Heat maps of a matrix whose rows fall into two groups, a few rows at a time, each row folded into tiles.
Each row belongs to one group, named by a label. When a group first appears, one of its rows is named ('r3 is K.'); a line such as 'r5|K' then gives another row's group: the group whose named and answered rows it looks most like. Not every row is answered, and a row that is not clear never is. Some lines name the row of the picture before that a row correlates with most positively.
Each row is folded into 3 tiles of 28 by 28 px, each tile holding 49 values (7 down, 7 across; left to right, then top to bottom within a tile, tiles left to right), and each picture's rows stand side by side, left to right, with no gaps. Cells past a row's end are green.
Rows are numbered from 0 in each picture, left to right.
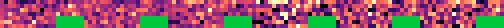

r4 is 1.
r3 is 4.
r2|4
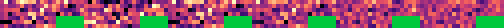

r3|4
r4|1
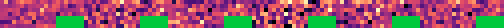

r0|4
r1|1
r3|1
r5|1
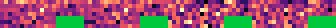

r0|4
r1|4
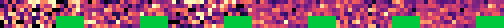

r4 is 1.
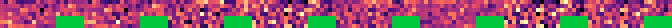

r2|1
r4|1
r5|4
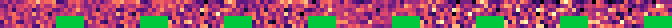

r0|1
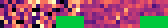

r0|1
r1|4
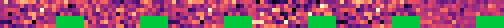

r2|4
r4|4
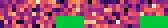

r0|1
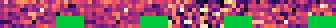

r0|4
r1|4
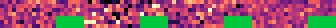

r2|4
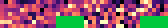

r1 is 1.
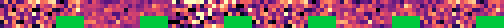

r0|1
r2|4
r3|1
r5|1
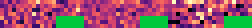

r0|1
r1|1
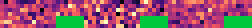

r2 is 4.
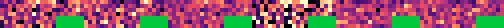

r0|1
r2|1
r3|1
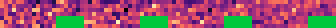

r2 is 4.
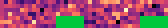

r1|4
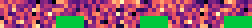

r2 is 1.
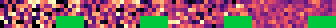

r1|1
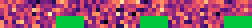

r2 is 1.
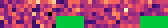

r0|1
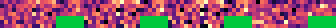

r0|1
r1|1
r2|1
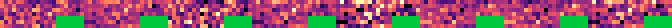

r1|4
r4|4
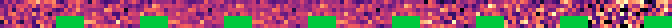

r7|1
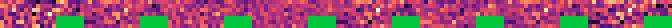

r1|4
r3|1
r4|4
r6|4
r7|4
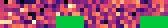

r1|1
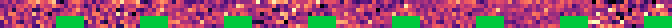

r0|1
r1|1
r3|4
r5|1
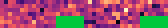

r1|4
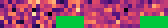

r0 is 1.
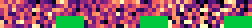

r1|1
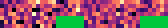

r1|1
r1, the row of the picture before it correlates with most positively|1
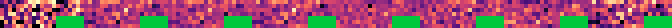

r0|1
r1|4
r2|4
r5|1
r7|4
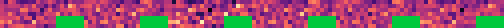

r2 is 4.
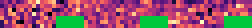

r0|1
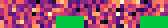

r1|1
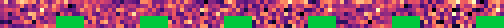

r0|4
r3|1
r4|4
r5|1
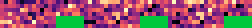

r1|4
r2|4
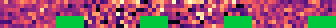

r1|1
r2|4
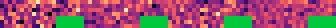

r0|1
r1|4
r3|1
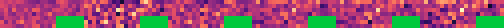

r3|4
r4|4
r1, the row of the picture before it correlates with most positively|2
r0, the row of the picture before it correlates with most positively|2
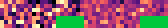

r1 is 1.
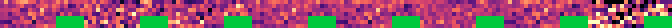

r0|4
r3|4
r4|4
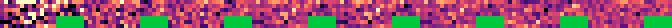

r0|4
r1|1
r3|4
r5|4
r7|1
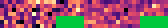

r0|1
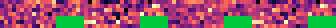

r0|1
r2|4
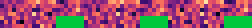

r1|1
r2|1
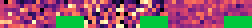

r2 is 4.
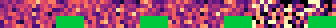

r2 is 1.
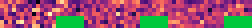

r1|1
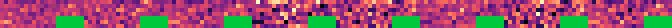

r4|1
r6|1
